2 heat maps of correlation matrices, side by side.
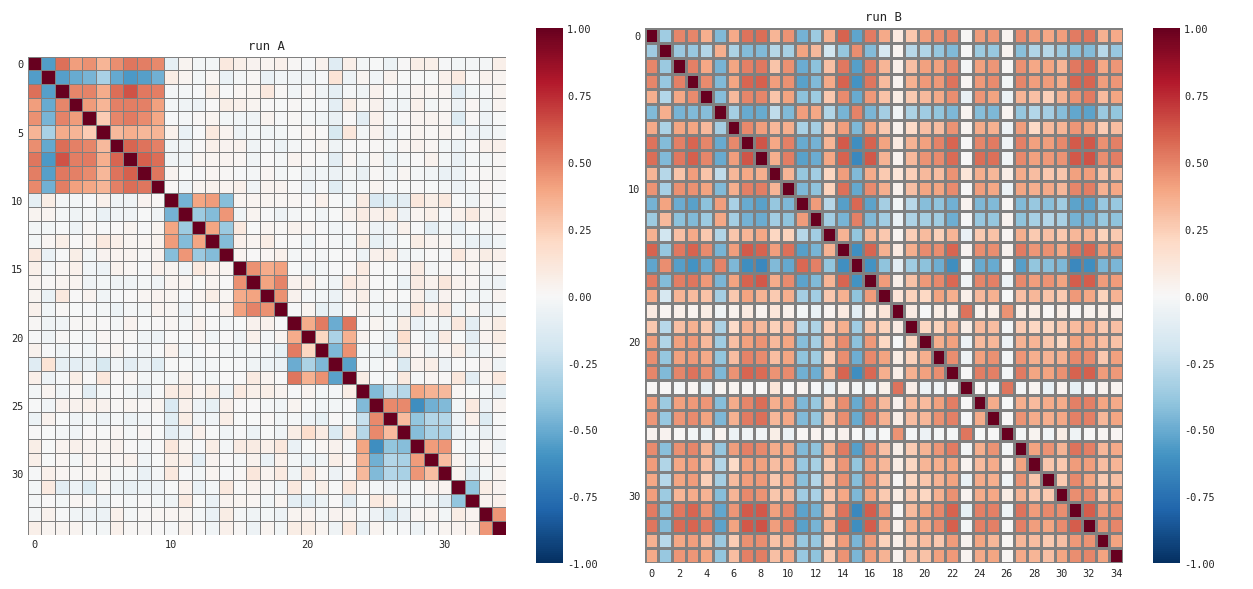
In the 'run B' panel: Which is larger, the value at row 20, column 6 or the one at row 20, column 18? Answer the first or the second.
the first
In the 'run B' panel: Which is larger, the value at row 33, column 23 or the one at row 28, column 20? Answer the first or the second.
the second
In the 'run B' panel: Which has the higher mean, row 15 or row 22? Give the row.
22
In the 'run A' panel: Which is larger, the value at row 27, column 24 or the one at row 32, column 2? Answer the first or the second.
the second
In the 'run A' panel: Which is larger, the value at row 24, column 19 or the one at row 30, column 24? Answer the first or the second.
the second
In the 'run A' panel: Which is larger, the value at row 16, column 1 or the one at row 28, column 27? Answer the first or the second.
the first
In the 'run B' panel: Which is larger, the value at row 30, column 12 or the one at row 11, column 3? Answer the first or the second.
the first
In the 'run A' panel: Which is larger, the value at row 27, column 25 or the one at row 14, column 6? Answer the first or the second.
the first
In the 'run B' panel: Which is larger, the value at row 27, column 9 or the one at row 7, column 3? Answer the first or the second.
the second
